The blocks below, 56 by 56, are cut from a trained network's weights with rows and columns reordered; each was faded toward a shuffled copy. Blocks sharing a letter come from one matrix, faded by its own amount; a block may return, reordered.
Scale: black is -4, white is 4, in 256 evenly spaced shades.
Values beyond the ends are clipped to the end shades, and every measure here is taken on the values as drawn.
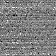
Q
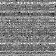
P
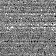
Q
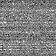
Q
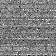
Q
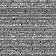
P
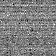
Q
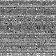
P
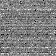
Q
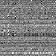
P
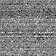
Q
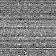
P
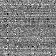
Q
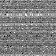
P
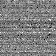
Q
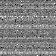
P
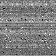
P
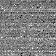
Q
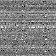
P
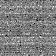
Q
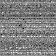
P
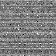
P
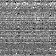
P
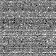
Q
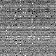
P
